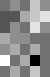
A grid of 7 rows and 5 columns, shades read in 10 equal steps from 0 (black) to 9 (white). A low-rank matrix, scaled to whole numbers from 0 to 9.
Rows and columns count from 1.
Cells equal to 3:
3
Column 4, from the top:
7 7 8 4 6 0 7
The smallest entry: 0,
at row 6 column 4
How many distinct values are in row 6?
4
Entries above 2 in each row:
5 5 5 5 5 4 5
